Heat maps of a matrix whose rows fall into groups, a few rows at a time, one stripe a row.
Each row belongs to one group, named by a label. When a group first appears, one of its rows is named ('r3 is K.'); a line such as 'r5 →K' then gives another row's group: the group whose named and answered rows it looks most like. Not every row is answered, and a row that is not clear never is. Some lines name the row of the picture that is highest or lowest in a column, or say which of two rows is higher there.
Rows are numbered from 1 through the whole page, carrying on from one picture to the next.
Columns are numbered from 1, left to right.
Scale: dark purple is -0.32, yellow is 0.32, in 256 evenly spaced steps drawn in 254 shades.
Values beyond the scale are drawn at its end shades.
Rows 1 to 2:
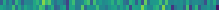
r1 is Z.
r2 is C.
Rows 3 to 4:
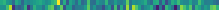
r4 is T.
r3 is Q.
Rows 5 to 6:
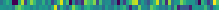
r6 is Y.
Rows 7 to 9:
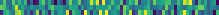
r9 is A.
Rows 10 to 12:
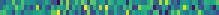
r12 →Q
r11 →A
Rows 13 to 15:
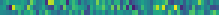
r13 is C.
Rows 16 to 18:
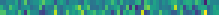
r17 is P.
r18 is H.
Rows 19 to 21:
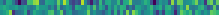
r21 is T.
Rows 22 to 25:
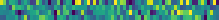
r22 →P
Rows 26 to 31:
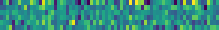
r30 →Z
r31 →T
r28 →C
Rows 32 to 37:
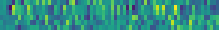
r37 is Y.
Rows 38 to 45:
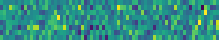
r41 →Q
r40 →H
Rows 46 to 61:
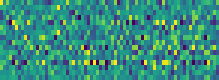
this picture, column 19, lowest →53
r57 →T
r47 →Q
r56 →A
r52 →Q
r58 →Z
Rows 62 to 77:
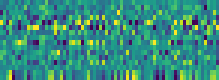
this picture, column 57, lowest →67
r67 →Y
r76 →T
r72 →Q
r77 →T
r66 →P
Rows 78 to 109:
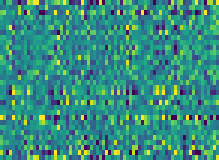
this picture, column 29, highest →108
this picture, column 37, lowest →108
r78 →Y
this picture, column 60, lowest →98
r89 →P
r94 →P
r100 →Q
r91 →T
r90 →Q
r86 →T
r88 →T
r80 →H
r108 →P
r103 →Q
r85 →Q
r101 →C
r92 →Y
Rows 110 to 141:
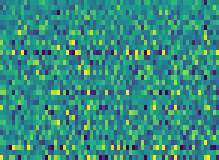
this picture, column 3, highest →120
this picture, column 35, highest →139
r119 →Q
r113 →A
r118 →Z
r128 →Q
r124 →A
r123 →P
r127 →P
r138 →H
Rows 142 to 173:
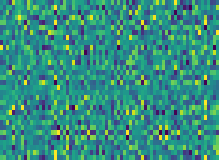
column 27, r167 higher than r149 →No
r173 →H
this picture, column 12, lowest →145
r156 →T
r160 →C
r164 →T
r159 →Q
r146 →H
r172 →Y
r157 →H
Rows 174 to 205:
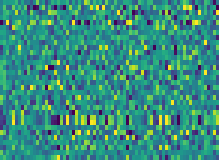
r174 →A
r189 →P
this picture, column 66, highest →178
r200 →P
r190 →Q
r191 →C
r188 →H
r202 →A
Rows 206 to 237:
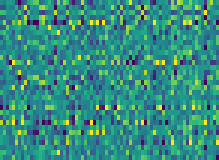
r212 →Q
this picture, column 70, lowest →227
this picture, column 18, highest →227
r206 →Y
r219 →T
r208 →H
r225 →Z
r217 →P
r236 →Q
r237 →C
